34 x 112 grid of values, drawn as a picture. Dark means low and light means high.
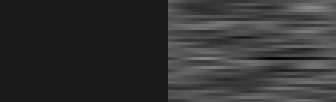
It is made of 1 by 2 panels. Panel 1,1: very low, flat. Panel 1,2: low, streaked across.
